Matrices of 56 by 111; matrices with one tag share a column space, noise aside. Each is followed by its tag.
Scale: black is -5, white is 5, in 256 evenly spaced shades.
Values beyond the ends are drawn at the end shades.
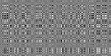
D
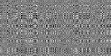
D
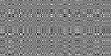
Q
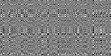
Q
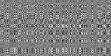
D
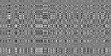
D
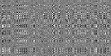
D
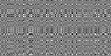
Q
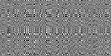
Q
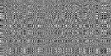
D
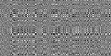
Q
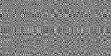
Q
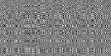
D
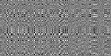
Q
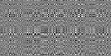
Q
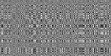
D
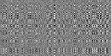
D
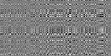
Q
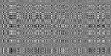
D
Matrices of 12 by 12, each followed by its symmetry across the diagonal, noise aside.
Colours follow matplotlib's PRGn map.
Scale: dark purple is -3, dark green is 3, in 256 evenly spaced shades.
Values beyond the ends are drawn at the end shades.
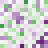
symmetric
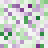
neither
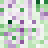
neither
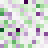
neither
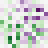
antisymmetric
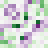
symmetric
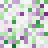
antisymmetric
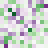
symmetric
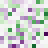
antisymmetric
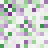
antisymmetric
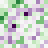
symmetric
